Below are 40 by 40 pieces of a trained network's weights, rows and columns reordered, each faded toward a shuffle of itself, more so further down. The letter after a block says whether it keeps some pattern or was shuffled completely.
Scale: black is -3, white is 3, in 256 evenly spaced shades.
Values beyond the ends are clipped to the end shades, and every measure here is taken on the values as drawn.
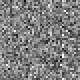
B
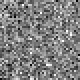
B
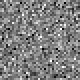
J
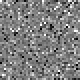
J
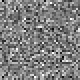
B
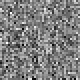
B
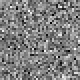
J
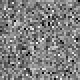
B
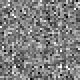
B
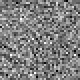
B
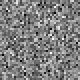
J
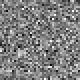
B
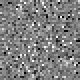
J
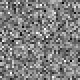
J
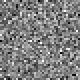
B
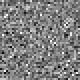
J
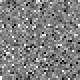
J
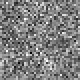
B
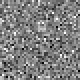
B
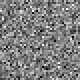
J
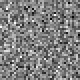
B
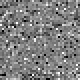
B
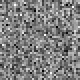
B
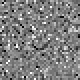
B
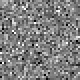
J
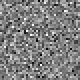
J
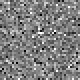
B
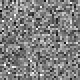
B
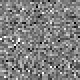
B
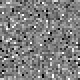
J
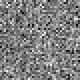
B
